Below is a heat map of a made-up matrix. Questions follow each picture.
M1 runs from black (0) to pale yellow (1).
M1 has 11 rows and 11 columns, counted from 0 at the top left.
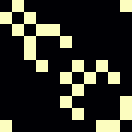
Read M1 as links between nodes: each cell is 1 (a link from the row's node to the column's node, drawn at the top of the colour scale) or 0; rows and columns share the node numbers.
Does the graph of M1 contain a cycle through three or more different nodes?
yes
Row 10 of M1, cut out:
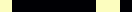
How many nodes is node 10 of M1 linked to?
3
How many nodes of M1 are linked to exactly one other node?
2
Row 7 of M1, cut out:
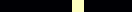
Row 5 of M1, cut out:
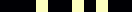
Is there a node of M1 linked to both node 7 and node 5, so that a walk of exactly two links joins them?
yes
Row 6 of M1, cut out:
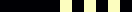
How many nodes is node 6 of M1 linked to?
3
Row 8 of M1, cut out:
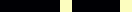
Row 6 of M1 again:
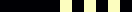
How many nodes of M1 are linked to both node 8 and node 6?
1
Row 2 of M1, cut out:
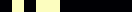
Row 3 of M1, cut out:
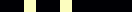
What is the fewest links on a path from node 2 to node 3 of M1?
1
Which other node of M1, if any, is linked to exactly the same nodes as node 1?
none
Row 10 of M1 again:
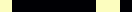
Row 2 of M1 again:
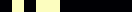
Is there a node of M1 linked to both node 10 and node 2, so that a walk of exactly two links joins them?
no
